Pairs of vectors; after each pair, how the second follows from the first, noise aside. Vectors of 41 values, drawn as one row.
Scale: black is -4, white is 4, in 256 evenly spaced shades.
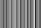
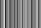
wrapped around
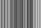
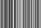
shuffled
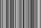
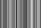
wrapped around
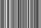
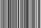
wrapped around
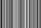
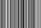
wrapped around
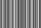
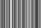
shuffled
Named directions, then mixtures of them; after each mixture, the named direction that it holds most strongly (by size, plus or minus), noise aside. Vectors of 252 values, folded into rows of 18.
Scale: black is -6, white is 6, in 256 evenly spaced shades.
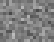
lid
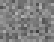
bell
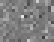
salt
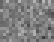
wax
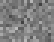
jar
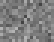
jar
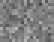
jar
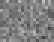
wax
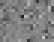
salt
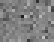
salt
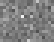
salt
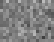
wax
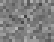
jar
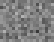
bell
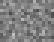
lid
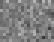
wax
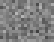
bell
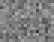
bell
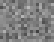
bell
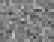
lid
